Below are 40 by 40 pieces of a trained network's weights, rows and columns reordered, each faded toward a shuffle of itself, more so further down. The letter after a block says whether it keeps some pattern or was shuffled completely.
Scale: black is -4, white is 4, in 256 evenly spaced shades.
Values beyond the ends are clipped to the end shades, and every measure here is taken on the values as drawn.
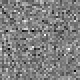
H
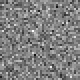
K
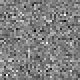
H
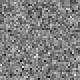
K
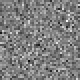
K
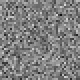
K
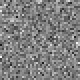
K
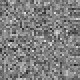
H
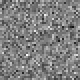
K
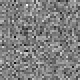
H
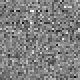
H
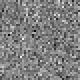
K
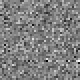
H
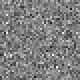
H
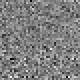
H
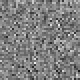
H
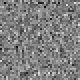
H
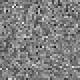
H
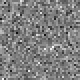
K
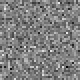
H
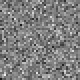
K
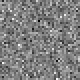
K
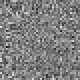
H
